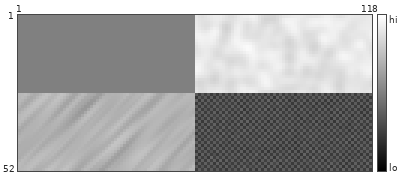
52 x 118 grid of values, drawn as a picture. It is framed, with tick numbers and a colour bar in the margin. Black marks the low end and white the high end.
The table splits into 2 rows of 2 panels. Panel 1,1: middling, flat. Panel 1,2: very high, blotchy, faint in contrast. Panel 2,1: high, slanting up to the right, faint in contrast. Panel 2,2: low, checkered.
